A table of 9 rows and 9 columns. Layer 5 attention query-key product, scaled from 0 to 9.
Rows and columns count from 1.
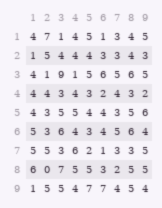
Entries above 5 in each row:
1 0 3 0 1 2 1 2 2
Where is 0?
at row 8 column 2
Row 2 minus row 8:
-5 5 -3 -1 -1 0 1 -1 -2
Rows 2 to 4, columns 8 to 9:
4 3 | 6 5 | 3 2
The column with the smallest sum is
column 6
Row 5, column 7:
3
